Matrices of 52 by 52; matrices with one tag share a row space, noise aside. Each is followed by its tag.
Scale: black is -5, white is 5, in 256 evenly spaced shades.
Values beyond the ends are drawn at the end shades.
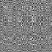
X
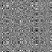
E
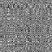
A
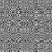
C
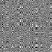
E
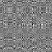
X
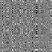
E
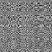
C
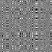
E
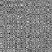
A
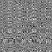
X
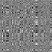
E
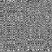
A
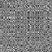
A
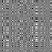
E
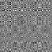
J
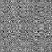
C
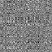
A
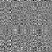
J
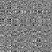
J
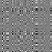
E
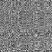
C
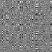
E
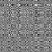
C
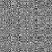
C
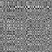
A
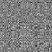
C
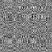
X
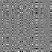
E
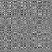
J
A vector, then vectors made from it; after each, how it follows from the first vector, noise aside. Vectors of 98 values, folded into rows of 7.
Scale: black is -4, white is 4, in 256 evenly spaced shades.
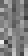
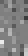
partly zeroed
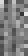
reversed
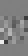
partly zeroed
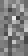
wrapped around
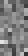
sign-scrambled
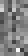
wrapped around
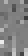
partly zeroed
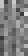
reversed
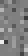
partly zeroed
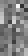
wrapped around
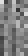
reversed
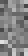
sign-scrambled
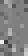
partly zeroed
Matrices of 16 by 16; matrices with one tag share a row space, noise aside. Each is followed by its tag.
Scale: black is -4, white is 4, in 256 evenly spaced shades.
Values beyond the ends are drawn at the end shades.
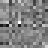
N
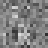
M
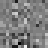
M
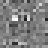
M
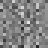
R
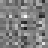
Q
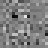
M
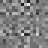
R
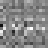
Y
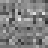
N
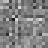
N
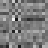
N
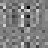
R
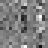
Q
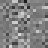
M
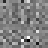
R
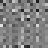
R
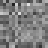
N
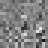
Q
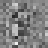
M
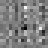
Q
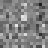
Q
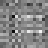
N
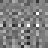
R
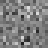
R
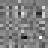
Q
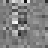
M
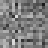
N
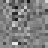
M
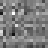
Y
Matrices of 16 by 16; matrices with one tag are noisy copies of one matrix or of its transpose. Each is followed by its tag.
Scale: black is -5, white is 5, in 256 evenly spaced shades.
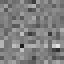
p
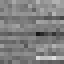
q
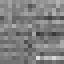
q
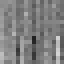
q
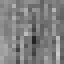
q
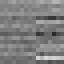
q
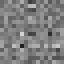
p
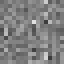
p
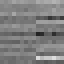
q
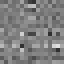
p
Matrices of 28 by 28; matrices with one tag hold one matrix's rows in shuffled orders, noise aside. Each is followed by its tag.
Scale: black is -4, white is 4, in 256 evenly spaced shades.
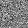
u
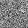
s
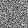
s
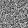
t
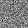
t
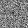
t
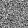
u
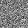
s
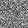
s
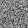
t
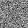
s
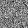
t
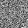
s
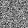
u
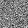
t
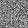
t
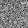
s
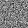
t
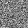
u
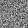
t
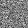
u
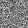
u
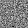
t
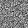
t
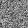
u
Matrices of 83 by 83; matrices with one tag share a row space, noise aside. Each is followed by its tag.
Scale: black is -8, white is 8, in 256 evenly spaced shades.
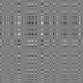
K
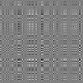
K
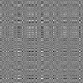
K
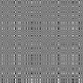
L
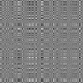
K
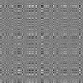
K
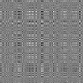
K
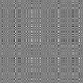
L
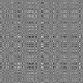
K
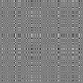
L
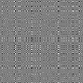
L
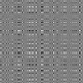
K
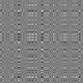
K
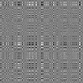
K
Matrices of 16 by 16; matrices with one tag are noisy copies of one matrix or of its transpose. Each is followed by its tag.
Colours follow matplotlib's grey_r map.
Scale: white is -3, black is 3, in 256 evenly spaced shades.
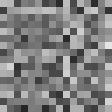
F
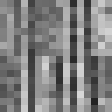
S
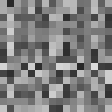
F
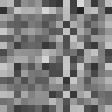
F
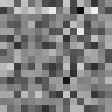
F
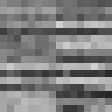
S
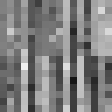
S
